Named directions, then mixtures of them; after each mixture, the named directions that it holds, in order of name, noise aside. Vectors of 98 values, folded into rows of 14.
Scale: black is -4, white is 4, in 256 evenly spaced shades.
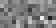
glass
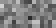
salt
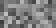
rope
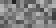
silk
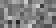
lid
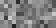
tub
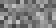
lid, rope, tub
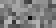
rope, salt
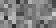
tub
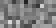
lid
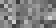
glass, tub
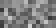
glass, lid, rope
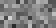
rope, tub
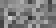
lid, rope, salt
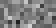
lid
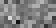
lid, silk, tub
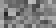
lid, rope, tub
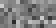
glass, salt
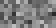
tub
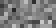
rope, salt, tub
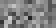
rope, salt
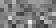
glass, lid, tub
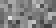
lid, salt, tub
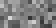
lid, salt, tub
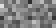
lid, salt, silk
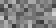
silk, tub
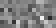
glass, rope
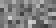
glass, lid, tub
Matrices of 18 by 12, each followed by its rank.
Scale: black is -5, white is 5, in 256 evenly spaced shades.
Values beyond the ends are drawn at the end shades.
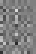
two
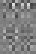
two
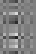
one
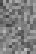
full rank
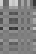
one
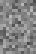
full rank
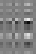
one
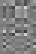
two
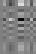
one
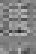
two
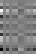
one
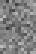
full rank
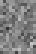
full rank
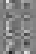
two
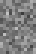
full rank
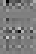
two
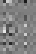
two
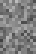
full rank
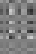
one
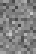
full rank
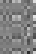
two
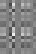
one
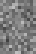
full rank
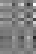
one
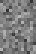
full rank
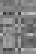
two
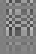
one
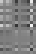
one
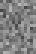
full rank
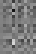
two
